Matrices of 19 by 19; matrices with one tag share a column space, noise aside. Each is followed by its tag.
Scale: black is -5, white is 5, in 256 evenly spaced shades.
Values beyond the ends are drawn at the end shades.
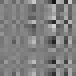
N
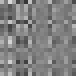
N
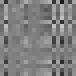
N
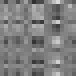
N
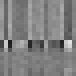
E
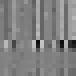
E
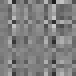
N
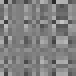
N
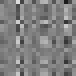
N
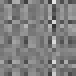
N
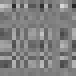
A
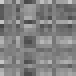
N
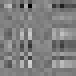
A
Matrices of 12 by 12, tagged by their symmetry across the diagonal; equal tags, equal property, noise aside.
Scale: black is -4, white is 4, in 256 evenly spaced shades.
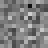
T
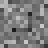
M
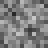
M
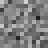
M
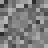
M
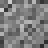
M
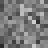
T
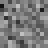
T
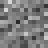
T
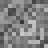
M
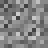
M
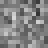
T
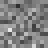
T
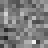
T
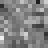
T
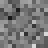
M
